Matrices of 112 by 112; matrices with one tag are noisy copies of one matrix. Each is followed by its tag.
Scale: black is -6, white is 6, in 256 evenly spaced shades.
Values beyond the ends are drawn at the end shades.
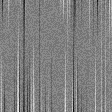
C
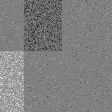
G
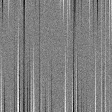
C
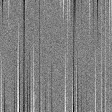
C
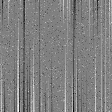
C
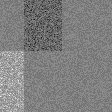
G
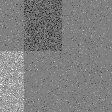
G
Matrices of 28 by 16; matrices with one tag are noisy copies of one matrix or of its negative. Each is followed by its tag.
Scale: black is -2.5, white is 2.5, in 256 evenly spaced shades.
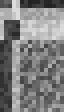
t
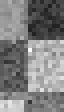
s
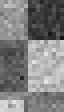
s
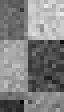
s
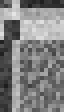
t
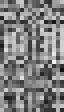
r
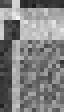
t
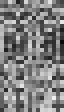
r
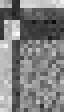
t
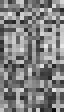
r
